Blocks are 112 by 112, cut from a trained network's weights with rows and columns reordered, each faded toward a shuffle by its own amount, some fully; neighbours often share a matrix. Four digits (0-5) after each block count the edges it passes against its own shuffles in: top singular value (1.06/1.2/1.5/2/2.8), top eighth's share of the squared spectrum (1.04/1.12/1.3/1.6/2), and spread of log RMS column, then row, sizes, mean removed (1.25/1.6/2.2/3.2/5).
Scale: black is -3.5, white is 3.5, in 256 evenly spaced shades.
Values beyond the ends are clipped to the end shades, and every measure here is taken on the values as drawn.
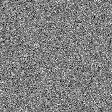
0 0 0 0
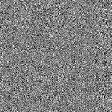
3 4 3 2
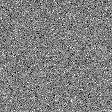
0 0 0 0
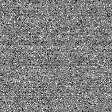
2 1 1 0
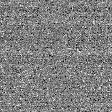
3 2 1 0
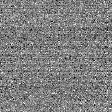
3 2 2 0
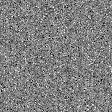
0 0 0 0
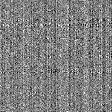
4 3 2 3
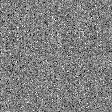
1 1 0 0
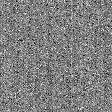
2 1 0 0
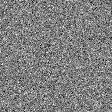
1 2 0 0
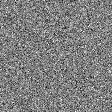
1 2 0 0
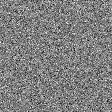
0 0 0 0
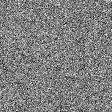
1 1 0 0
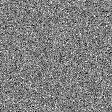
0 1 0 0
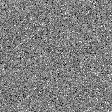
0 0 0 0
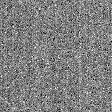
2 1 0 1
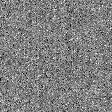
1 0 0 0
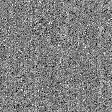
2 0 0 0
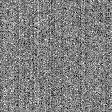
3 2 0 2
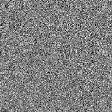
3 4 2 2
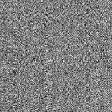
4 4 2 2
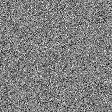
2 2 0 0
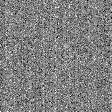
2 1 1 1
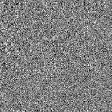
3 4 2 2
